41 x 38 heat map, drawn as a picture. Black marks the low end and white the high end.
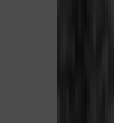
The table splits into one row of 2 panels. Panel 1,1: low, flat. Panel 1,2: very low, streaked downward, faint in contrast.
